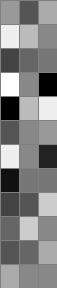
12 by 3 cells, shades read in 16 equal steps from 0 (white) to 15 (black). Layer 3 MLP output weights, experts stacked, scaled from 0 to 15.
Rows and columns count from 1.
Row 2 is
1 4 7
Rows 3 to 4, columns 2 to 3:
9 8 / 7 15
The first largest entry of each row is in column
2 3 1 3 1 1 3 1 1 1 1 2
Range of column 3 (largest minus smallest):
14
